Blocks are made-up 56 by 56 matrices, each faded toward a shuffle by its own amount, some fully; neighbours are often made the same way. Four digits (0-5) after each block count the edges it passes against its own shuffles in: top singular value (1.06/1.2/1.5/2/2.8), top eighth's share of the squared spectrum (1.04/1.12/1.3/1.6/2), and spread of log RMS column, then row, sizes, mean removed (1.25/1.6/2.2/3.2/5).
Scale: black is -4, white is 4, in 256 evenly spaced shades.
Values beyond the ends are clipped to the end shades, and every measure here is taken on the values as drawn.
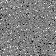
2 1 0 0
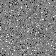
0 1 0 0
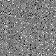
3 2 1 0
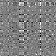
5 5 3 3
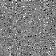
3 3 1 1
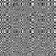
5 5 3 3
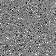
1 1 0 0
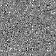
3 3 1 1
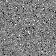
0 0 0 0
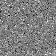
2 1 0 0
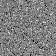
1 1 0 0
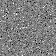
0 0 0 0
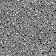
0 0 0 0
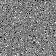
0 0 0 0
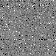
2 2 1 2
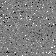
1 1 0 1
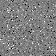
1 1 1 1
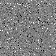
1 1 1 1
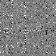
2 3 2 2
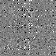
2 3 2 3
